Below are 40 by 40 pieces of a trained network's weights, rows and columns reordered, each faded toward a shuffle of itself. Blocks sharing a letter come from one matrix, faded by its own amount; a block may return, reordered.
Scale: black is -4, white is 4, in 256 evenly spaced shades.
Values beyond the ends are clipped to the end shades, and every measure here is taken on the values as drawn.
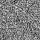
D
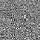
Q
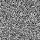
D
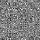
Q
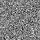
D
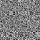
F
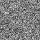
D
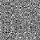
Q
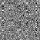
Q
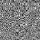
Q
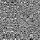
Q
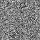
D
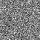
D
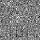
Q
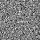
D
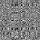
Q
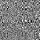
Q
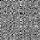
Q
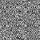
F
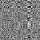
Q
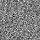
D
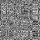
F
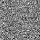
F
